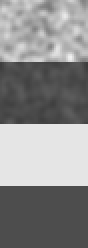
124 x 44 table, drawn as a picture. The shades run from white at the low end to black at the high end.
The table splits into 4 rows of 1 panel. Panel 1,1: low, blotchy. Panel 2,1: high, blotchy, faint in contrast. Panel 3,1: very low, flat. Panel 4,1: high, flat.
